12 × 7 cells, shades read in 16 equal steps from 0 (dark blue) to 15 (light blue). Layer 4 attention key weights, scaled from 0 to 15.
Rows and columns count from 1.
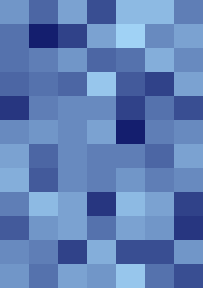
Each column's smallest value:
2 0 3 2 0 3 2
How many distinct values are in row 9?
5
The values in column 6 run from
3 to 13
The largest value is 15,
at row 2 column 5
